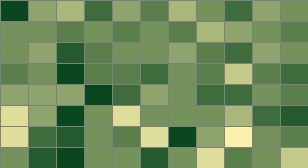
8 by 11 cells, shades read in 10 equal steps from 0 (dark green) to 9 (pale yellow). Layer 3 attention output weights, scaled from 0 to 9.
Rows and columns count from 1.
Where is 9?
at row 7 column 9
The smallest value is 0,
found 6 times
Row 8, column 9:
3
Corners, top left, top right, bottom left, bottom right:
0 4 4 7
